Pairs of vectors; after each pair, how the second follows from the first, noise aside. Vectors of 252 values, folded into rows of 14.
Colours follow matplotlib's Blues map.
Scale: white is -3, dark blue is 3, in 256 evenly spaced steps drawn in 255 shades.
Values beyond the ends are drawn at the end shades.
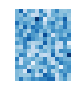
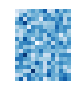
shuffled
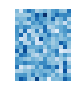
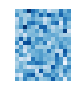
shuffled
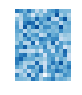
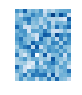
shuffled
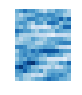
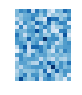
shuffled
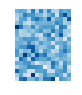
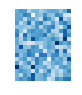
shuffled
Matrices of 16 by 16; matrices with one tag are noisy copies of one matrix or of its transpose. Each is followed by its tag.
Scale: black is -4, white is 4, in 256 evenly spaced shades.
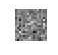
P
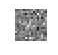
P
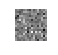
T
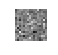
P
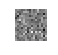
T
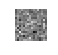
P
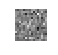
P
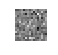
P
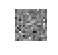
P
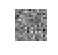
T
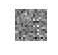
T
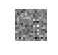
T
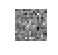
P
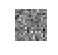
T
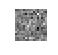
P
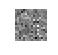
T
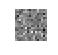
T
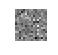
T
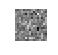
P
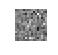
P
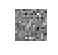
P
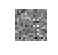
T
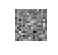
P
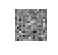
P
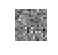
T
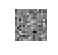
P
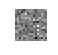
T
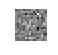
P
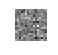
T
